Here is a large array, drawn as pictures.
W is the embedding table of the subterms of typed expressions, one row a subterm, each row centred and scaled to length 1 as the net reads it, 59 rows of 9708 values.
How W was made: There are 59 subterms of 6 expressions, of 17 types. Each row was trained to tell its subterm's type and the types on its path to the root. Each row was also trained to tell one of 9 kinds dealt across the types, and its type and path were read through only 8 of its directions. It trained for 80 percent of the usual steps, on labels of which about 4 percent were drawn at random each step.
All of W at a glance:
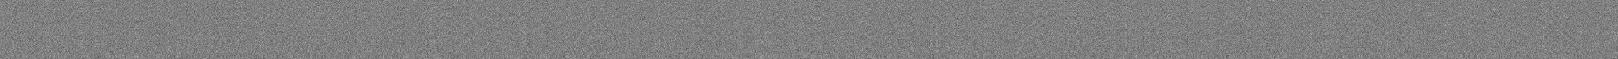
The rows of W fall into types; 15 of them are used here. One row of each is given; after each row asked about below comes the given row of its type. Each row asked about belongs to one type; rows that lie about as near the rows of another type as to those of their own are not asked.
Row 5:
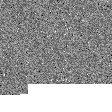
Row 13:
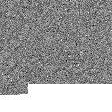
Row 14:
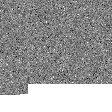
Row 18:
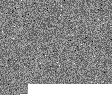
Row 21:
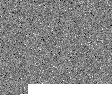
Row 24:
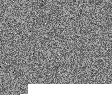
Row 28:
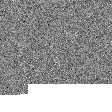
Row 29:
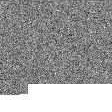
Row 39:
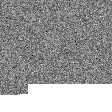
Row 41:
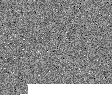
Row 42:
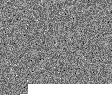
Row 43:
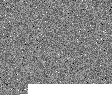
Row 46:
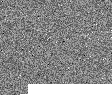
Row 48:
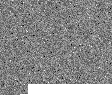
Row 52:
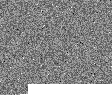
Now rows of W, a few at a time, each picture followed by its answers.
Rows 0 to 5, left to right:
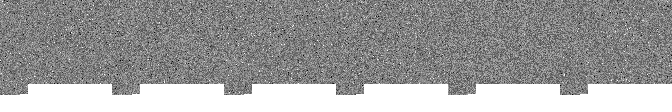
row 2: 39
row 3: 46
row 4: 52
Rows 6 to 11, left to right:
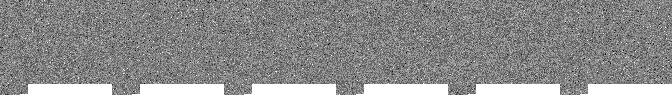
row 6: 13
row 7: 14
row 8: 24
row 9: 18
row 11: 46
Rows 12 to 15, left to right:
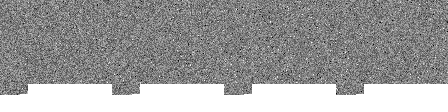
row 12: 39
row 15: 13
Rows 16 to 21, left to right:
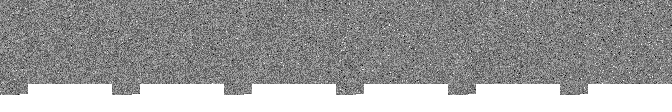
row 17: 42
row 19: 43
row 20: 29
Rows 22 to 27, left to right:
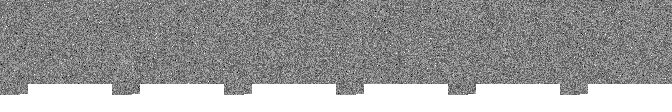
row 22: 52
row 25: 18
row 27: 46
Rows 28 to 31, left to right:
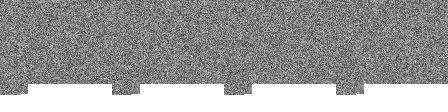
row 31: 5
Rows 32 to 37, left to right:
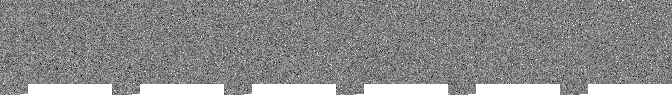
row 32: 24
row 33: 24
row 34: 43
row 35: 13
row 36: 18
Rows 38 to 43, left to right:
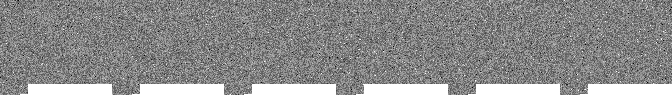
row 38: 5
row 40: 24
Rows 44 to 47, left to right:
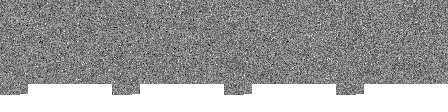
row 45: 5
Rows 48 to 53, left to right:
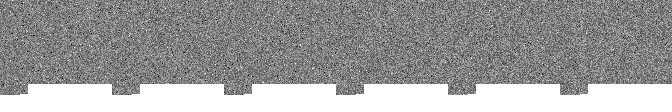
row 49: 43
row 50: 29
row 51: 29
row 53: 18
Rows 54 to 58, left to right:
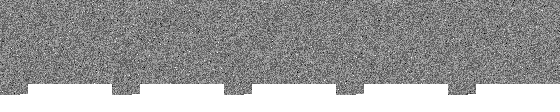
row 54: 13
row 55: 42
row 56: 42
